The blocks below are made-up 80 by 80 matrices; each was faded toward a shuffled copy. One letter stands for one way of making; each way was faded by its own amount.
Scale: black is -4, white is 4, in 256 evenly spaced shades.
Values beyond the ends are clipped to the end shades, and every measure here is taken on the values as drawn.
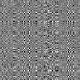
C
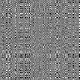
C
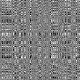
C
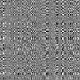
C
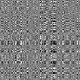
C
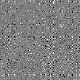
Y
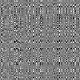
C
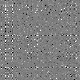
Y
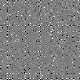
Y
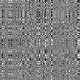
C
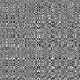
C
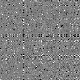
Y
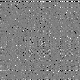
Y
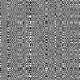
C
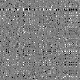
Y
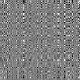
C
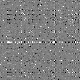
Y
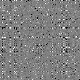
Y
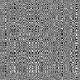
C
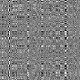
C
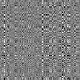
C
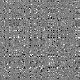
Y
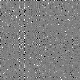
Y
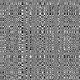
C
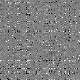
Y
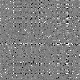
Y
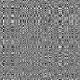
C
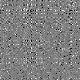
Y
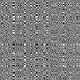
C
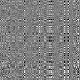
C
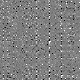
Y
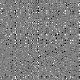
Y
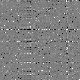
Y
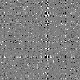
Y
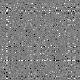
Y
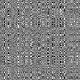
C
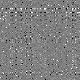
Y
